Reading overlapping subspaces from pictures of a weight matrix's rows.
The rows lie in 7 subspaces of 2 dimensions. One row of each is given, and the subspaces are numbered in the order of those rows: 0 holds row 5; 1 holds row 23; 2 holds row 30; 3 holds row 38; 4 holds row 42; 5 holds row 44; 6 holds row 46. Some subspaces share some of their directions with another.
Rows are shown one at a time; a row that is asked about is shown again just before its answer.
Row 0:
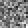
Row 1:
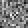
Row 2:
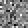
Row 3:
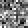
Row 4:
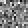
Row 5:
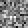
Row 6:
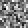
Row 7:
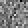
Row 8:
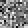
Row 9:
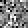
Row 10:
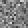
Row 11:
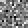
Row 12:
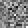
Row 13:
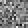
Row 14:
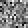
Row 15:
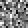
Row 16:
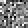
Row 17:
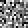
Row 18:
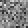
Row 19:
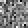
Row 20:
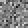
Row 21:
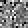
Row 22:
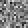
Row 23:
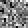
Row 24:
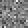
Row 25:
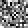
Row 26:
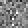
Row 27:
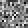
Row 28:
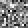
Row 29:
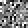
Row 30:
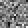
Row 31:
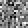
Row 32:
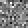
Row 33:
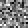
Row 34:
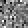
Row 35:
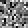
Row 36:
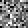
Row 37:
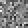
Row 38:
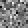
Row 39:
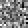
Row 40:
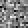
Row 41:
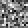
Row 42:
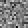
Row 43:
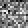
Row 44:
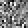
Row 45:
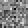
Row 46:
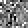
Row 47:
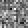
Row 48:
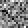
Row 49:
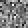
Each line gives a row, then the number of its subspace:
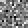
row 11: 0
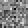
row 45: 5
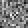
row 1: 6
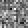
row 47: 5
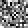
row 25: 6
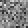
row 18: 0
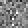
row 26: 3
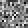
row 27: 6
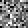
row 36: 6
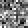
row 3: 5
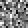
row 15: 3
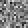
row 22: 3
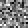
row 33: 4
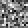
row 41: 1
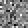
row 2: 6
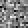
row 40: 1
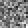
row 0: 2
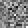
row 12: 2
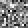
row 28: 1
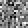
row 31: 1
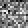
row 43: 0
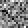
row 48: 0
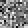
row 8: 2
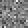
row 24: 5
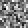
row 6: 3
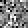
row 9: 6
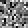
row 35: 1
